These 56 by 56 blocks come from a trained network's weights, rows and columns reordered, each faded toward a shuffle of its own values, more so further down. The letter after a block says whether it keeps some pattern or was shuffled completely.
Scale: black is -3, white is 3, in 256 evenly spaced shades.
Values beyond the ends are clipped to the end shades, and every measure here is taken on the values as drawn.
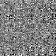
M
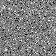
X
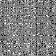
M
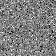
X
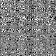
M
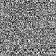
M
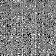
M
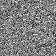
X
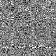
M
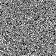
X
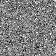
X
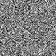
M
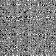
M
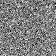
X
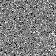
X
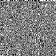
M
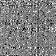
M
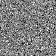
X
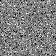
X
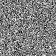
X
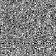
M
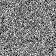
X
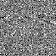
M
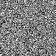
X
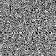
M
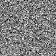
M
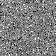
X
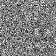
M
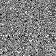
M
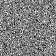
X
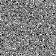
M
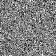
X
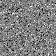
X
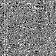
M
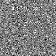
M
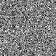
M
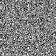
M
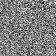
M
